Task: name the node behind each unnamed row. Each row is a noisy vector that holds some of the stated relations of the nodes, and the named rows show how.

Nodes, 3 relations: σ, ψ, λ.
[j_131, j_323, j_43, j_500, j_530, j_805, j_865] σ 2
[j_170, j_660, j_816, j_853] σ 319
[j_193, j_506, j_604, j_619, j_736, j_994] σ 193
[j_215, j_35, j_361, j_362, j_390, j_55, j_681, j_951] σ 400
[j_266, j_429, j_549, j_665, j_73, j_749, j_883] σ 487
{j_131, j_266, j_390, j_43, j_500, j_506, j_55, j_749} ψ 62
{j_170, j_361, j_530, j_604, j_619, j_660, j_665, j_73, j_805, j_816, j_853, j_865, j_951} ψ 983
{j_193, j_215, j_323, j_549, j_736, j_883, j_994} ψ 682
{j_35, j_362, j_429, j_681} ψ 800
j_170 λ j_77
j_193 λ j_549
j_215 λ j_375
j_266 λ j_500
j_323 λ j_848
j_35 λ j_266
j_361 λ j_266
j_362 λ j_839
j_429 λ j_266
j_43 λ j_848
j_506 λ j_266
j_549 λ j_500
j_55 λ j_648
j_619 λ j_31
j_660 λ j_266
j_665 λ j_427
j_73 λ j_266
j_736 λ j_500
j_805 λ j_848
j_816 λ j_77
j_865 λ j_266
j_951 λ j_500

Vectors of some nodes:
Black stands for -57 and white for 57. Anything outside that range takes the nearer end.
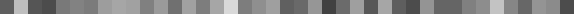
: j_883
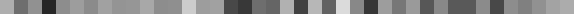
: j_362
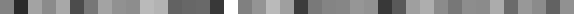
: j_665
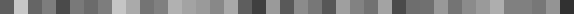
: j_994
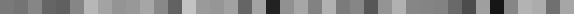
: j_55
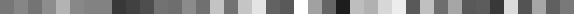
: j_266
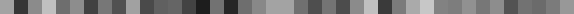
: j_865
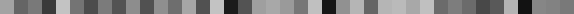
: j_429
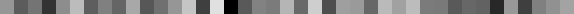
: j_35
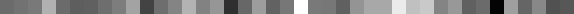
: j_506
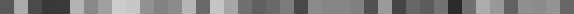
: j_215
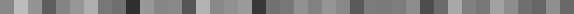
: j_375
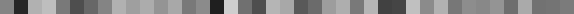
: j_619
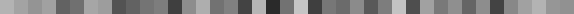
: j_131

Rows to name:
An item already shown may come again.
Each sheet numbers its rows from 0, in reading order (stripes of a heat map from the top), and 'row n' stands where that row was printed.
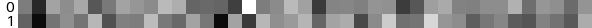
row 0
j_665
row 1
j_361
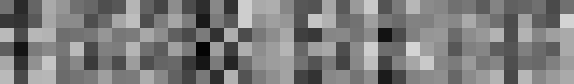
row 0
j_660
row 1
j_951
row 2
j_805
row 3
j_361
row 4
j_865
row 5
j_805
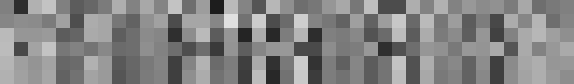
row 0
j_604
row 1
j_749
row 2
j_43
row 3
j_530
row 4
j_131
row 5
j_131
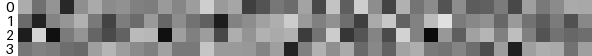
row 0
j_681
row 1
j_73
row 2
j_549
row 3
j_390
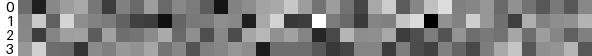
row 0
j_73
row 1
j_500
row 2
j_853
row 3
j_323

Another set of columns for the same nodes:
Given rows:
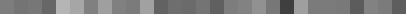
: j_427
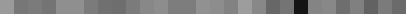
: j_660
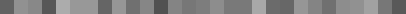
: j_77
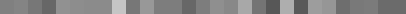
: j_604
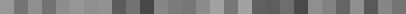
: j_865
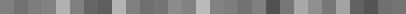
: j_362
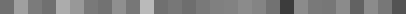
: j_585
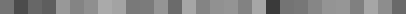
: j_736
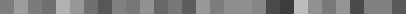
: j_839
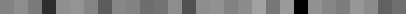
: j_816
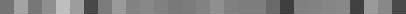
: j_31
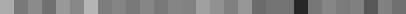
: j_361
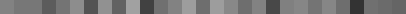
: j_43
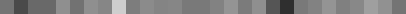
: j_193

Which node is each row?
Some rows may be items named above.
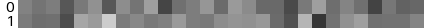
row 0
j_43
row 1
j_951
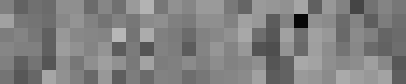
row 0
j_55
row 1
j_660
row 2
j_604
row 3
j_530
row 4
j_994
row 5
j_883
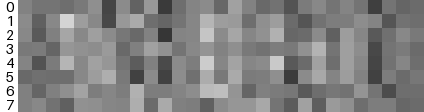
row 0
j_43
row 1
j_429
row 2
j_266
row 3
j_390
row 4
j_266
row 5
j_500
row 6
j_35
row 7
j_604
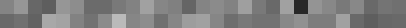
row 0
j_853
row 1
j_681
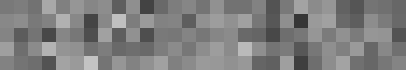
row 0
j_131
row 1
j_619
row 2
j_323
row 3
j_73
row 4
j_951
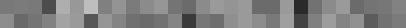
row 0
j_951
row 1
j_665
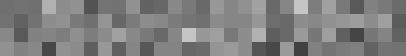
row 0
j_749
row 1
j_883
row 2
j_506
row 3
j_805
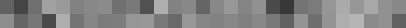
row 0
j_549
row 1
j_215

